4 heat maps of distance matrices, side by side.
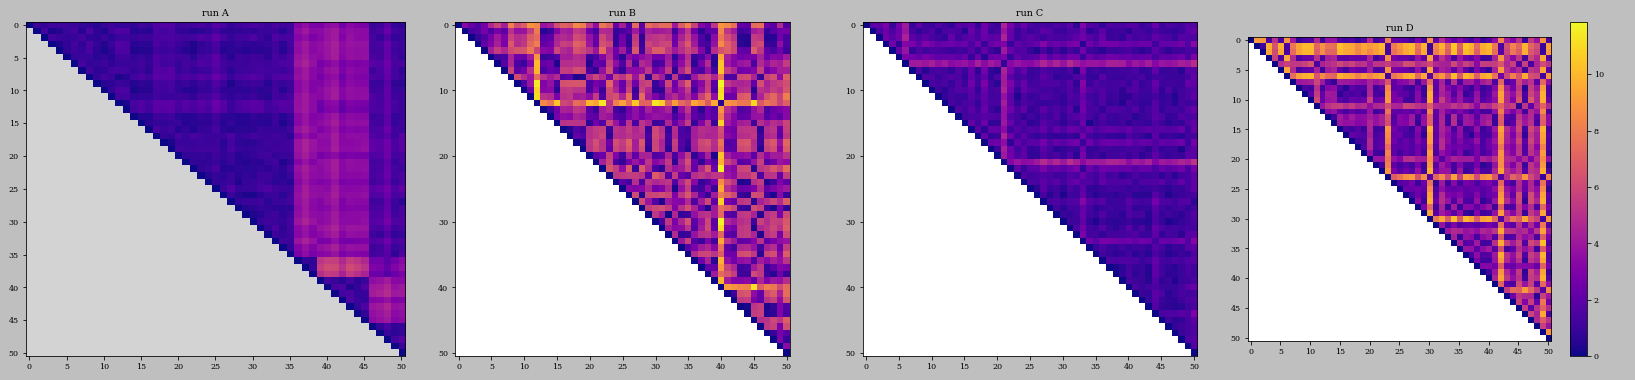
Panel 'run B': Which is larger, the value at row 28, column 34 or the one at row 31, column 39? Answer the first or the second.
the first
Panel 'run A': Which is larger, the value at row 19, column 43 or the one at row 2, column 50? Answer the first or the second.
the first
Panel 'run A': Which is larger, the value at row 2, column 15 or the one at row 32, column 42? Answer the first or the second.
the second
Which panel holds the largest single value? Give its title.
run B
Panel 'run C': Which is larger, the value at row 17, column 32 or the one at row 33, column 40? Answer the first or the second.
the second
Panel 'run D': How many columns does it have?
51
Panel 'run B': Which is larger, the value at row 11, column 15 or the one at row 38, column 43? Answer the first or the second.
the first
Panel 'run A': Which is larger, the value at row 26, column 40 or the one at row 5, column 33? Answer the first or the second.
the first
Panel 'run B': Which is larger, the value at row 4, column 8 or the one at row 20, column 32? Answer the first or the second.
the first
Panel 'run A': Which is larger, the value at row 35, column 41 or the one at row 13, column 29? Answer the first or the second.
the first
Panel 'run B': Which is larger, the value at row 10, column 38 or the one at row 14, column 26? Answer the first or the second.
the first
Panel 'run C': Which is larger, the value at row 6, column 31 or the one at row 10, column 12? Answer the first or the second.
the first
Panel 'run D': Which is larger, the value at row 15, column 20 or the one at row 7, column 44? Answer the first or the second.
the first
